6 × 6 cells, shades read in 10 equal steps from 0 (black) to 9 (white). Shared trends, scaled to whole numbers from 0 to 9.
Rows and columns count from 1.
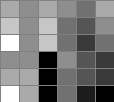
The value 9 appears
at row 3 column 1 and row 6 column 1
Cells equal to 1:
1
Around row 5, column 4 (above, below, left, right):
5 4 0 3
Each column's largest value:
9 6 7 5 4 6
